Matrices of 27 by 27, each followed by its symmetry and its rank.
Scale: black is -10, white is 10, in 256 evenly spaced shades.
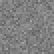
neither, full rank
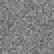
neither, full rank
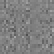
neither, rank five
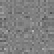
neither, rank five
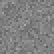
symmetric, full rank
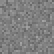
symmetric, full rank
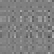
neither, rank two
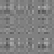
antisymmetric, rank two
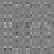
neither, rank two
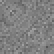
symmetric, full rank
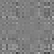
antisymmetric, rank two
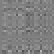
neither, rank two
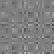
antisymmetric, rank two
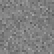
neither, full rank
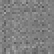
neither, rank five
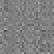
neither, rank five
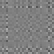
antisymmetric, rank two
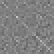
symmetric, rank five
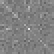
symmetric, rank five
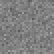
neither, full rank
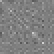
symmetric, rank five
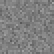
neither, full rank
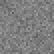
symmetric, full rank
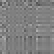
antisymmetric, rank two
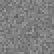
symmetric, full rank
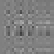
neither, rank two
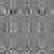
neither, rank two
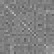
symmetric, rank five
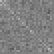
symmetric, rank five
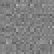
neither, rank five
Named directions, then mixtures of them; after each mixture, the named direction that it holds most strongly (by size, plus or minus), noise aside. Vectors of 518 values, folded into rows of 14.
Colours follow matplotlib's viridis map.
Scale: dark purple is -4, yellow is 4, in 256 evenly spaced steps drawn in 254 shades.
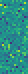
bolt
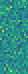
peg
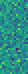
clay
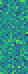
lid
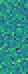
clay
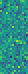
lid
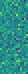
clay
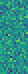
peg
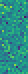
bolt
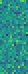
lid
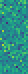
bolt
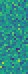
clay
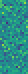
bolt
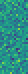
clay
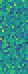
peg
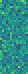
lid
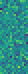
lid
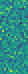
peg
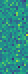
lid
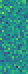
peg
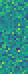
clay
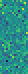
bolt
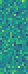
lid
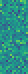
lid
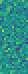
clay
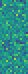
lid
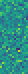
clay
